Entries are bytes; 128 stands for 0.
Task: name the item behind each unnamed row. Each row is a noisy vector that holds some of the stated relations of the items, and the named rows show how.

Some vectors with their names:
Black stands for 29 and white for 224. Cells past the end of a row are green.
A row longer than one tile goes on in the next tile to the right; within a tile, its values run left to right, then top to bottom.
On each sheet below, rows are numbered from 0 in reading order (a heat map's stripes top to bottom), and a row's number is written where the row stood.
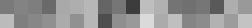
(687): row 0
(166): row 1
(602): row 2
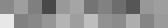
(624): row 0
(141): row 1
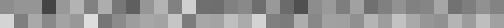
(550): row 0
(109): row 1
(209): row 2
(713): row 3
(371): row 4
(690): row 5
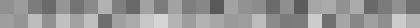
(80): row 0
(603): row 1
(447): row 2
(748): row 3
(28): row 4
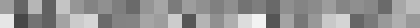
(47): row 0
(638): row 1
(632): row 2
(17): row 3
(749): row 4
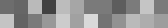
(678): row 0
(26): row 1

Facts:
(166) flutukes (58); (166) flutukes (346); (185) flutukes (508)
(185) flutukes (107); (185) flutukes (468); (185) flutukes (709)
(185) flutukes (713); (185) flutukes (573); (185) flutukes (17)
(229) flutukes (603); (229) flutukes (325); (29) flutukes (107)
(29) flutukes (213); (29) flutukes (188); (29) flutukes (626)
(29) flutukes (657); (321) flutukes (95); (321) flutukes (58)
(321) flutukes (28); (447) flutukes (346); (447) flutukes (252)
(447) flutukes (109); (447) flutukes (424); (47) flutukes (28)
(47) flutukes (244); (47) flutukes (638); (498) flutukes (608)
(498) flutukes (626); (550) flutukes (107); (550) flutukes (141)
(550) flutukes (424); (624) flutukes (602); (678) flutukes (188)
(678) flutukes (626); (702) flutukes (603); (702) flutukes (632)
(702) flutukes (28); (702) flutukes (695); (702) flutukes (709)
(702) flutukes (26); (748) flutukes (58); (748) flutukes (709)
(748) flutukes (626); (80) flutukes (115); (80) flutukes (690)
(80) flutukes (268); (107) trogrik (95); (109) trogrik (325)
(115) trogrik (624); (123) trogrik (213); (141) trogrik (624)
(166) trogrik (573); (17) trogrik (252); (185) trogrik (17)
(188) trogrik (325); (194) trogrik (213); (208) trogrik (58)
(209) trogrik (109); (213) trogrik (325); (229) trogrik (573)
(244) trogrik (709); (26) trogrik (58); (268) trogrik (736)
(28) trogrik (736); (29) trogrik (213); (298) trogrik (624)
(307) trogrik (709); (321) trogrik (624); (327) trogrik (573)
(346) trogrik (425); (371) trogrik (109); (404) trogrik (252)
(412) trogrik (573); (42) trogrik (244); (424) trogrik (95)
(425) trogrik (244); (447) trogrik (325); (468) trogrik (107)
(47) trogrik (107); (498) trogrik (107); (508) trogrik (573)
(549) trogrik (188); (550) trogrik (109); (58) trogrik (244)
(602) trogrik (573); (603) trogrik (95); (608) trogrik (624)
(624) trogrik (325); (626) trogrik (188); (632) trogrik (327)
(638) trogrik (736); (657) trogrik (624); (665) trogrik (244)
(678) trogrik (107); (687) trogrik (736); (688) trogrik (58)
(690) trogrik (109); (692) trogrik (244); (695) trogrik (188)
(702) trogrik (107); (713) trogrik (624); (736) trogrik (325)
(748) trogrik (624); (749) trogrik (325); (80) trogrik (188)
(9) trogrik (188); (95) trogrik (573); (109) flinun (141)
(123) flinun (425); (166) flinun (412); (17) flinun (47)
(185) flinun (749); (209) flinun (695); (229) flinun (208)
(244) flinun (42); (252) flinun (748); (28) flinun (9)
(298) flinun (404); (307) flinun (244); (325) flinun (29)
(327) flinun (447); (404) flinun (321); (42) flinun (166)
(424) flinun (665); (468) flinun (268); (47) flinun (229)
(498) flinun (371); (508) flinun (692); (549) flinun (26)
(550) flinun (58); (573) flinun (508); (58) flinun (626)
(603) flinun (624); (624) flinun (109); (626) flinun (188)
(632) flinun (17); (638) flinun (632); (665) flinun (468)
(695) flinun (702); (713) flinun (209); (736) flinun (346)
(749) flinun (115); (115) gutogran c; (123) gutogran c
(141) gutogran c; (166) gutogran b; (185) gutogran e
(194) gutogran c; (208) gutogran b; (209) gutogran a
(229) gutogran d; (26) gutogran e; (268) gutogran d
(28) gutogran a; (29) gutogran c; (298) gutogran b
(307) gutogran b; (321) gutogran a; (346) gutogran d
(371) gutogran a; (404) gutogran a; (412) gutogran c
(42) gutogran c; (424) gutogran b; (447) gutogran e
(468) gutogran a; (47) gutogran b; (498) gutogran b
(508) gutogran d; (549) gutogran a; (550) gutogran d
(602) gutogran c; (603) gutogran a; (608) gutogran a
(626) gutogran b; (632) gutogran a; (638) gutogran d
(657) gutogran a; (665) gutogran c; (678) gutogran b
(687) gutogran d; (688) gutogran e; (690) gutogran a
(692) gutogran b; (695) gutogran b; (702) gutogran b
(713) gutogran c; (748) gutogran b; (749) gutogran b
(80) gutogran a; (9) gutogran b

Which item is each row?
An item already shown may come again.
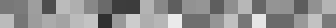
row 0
(107)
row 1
(42)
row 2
(626)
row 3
(626)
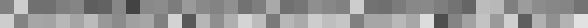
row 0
(209)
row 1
(29)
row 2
(632)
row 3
(404)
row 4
(209)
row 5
(307)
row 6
(632)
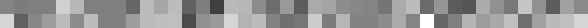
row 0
(692)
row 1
(95)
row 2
(166)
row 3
(748)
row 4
(9)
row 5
(665)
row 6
(468)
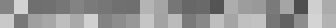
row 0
(209)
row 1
(709)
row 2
(412)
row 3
(702)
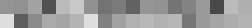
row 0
(424)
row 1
(185)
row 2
(107)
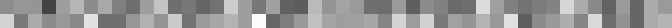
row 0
(550)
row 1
(695)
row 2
(425)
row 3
(58)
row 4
(321)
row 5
(346)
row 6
(208)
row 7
(229)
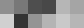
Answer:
(244)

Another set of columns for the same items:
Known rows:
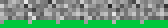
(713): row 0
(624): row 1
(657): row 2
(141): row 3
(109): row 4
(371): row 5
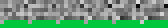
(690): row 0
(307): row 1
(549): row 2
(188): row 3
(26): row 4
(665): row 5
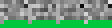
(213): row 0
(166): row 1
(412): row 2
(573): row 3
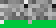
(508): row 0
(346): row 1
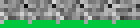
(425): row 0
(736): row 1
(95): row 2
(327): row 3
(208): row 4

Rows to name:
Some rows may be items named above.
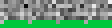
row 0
(425)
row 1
(603)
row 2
(47)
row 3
(404)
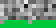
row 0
(229)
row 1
(424)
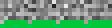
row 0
(80)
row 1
(17)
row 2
(321)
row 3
(307)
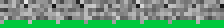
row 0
(17)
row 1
(346)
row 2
(244)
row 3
(166)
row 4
(709)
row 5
(29)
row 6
(9)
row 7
(42)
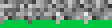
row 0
(702)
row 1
(695)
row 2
(58)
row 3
(58)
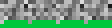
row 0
(185)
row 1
(626)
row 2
(185)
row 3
(447)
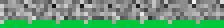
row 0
(550)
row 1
(107)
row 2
(447)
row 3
(692)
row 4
(95)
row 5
(58)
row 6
(638)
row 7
(28)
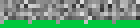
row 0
(603)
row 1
(748)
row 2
(632)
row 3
(468)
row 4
(209)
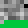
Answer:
(425)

